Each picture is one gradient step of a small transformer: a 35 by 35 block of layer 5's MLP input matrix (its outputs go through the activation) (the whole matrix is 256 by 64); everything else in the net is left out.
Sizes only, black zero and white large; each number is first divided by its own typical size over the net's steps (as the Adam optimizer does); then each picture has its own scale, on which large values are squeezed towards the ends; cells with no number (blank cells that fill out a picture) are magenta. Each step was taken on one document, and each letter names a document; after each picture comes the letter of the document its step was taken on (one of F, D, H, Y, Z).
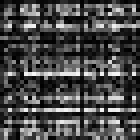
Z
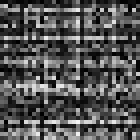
Z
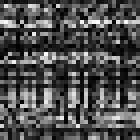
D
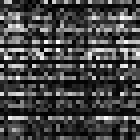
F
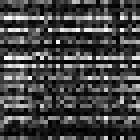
F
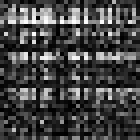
D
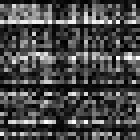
D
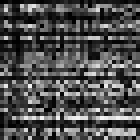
Z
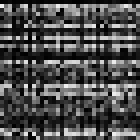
Z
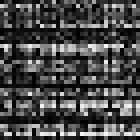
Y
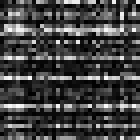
F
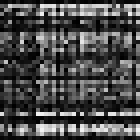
Y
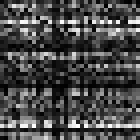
D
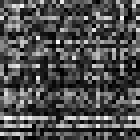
F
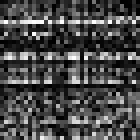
D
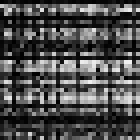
Y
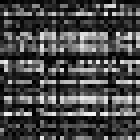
Y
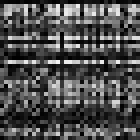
Z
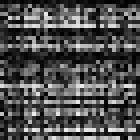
Z
